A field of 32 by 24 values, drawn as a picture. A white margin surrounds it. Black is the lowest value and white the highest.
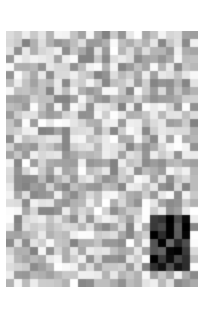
Values change most from cell to cell in the bottom right. The values are skewed, with a long tail toward low values. An odd patch, lower than its surroundings, sits in the bottom right. The ninth with the lowest average is the bottom right.
